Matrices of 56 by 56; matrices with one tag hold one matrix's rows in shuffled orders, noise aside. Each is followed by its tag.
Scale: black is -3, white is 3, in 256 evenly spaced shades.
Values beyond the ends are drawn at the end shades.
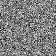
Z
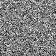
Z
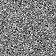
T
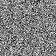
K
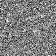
Z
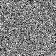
Z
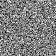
Z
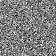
T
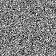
K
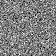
T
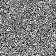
Z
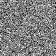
Z
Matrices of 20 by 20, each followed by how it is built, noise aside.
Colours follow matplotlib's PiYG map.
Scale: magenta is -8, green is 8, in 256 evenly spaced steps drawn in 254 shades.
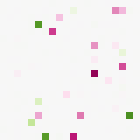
sparse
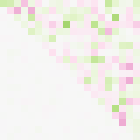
upper triangular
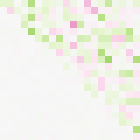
upper triangular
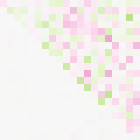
upper triangular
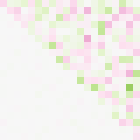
upper triangular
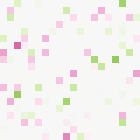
sparse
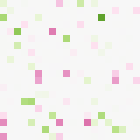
sparse
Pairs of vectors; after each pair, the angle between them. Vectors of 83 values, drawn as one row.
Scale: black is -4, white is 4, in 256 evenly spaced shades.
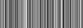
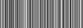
nearly parallel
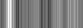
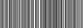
orthogonal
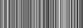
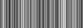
partly aligned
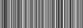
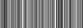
nearly parallel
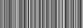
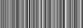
nearly opposite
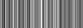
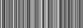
nearly parallel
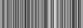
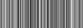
orthogonal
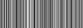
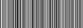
orthogonal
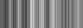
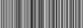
partly opposed
